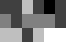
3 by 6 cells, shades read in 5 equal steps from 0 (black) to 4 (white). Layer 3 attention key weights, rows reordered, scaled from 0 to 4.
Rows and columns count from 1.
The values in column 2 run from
1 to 3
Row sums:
7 10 18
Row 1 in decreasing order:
3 1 1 1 1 0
